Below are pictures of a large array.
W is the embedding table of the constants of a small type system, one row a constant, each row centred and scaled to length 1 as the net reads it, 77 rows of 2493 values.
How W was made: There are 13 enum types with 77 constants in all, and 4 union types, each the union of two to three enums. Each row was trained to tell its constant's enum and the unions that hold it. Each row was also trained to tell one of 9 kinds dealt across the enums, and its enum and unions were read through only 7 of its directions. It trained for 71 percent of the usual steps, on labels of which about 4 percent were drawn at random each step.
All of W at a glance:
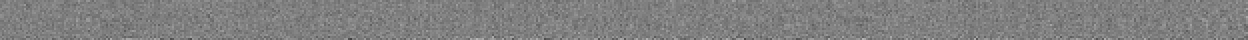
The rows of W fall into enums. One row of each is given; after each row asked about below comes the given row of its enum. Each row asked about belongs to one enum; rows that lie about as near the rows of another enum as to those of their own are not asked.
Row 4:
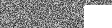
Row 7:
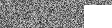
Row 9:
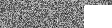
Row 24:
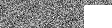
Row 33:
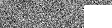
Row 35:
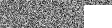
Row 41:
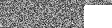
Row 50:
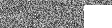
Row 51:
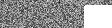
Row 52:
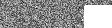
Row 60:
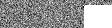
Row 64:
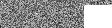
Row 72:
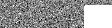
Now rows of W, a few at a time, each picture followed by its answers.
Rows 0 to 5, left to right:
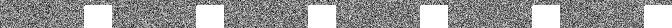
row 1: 64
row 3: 9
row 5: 50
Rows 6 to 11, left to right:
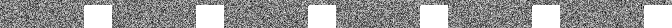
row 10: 52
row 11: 7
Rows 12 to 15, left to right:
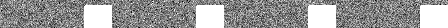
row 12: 41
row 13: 72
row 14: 9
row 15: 7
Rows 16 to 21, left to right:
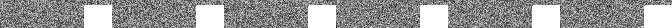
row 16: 33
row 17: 51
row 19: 4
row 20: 64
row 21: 4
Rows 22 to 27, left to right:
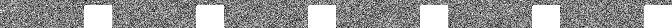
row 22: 60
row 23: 41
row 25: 4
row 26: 7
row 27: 64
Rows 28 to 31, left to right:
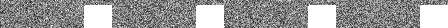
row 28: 4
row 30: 50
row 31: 33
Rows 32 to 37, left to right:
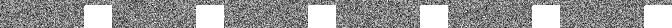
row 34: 4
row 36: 51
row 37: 41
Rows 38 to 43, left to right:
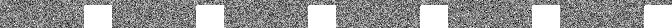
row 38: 72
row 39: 50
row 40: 51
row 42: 72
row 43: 41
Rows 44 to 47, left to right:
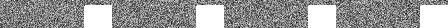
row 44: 33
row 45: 50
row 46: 51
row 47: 52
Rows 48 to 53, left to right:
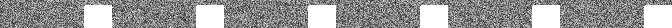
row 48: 50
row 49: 9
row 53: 41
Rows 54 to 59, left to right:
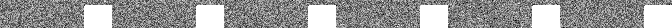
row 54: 9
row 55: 51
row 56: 35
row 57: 9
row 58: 72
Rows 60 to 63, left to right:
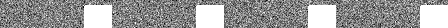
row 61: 60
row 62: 50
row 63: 7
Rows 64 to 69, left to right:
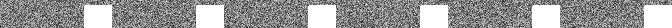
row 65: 24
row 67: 52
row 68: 41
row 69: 51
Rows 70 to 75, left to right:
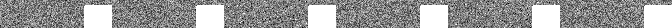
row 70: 64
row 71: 4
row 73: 9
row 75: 24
